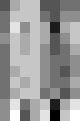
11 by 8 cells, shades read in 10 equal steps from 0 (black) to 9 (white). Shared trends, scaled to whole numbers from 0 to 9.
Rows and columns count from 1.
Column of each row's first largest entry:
3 2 2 2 2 2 3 2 3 2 2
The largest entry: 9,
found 2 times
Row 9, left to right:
4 6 7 7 4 5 3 5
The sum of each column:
46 78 65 75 58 31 51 67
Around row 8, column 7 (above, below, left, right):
3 3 4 6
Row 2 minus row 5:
0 0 1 0 -1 0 1 -1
